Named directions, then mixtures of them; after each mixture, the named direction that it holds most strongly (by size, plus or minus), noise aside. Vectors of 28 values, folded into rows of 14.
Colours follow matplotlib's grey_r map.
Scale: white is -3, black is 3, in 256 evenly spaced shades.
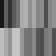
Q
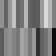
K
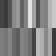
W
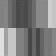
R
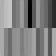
W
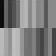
Q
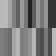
W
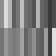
W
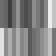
R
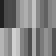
Q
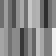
K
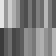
Q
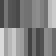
R
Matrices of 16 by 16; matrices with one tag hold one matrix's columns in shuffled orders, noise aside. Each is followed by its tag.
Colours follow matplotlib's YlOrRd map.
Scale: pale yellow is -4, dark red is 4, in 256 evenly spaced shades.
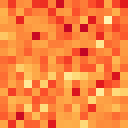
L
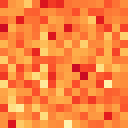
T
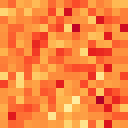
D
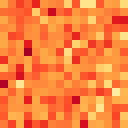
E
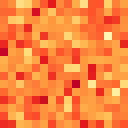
E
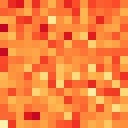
L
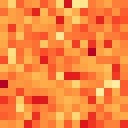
E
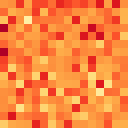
L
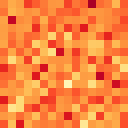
T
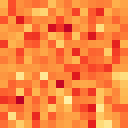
D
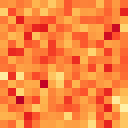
D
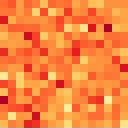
D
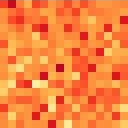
T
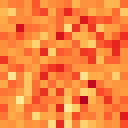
D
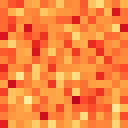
D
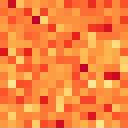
T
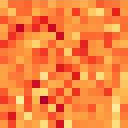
D
